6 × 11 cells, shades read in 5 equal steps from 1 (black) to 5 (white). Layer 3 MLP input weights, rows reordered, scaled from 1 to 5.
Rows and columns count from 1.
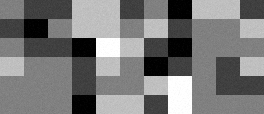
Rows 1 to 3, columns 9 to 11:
4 4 2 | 3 3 4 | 3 3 3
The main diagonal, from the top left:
3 1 2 2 3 4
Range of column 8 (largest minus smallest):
4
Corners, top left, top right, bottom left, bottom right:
3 2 3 3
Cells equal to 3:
26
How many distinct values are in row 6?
5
